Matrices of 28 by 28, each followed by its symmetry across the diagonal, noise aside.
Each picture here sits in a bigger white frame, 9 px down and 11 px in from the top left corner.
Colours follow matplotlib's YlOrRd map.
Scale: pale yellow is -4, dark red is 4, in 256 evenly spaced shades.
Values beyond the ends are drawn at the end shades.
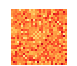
symmetric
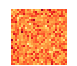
symmetric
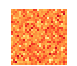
symmetric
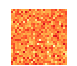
neither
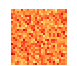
antisymmetric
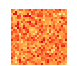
symmetric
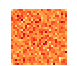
symmetric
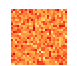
neither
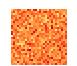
symmetric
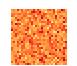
neither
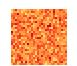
neither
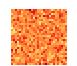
antisymmetric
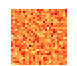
antisymmetric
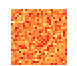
symmetric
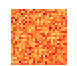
symmetric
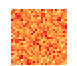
symmetric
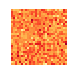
antisymmetric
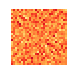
antisymmetric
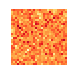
neither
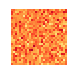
neither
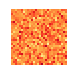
antisymmetric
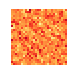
antisymmetric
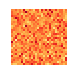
neither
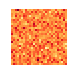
neither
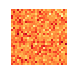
neither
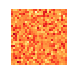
antisymmetric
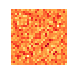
symmetric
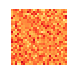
antisymmetric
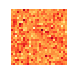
neither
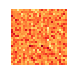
antisymmetric
